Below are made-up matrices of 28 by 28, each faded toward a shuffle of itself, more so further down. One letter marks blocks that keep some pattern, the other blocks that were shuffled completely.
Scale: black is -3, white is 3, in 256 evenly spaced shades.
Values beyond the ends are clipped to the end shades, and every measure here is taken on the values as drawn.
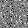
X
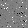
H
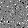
H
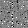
X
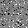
X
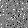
H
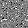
X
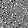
H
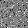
X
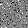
H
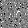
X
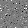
X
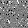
X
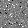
H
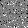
H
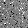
H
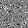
H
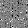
X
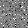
X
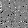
X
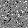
H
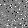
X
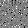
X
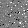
H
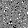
H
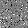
X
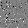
X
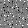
X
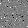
H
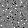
H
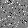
H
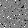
H
